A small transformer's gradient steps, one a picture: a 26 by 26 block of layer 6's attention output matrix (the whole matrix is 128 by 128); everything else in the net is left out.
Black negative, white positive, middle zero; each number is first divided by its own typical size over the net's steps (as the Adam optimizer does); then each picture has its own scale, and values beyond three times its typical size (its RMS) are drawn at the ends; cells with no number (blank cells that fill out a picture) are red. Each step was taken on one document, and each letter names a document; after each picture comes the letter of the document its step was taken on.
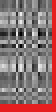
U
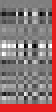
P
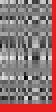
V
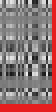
V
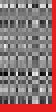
V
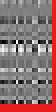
U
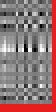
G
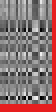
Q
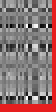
V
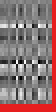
U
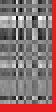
U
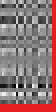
U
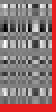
Q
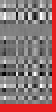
P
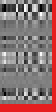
P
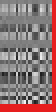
Q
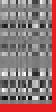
Q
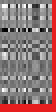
Q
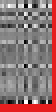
G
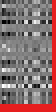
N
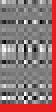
P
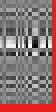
N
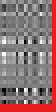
P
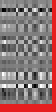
P
